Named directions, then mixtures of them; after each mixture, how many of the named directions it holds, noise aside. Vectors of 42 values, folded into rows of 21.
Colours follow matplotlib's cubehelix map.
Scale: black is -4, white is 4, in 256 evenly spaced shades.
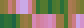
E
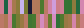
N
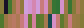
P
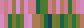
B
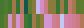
one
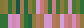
one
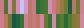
three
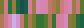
three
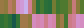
one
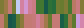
two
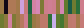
two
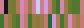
two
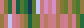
three
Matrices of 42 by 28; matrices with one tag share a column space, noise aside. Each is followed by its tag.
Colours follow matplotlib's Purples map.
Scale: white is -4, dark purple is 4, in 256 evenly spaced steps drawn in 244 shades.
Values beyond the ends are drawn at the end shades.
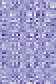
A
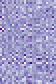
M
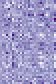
A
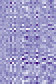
M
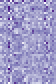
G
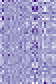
G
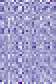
G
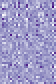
A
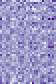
G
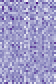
G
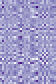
M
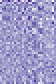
G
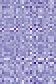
M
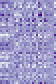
A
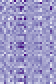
G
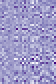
M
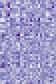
A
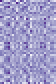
G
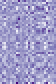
G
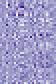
A
